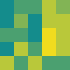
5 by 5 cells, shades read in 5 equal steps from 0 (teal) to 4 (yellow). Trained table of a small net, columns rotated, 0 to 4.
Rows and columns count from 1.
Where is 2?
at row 1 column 5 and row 2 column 2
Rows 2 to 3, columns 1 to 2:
0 2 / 1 1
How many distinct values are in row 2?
3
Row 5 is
3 1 3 1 1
